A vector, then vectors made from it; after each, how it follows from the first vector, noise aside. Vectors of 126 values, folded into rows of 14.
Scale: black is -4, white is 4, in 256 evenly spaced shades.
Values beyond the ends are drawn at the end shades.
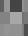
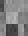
reversed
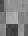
reversed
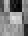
scaled up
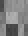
reversed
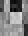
scaled up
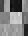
scaled up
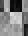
scaled up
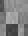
reversed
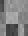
reversed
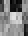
scaled up
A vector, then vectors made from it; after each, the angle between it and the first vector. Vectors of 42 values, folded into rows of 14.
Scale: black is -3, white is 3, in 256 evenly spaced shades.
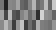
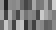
nearly parallel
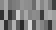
partly opposed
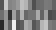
partly opposed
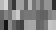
partly opposed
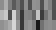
partly opposed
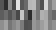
partly aligned
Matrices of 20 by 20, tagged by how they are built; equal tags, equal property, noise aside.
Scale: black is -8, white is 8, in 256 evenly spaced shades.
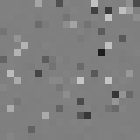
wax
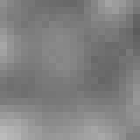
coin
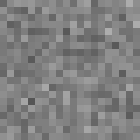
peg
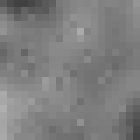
coin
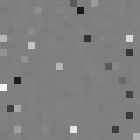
wax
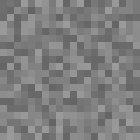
peg
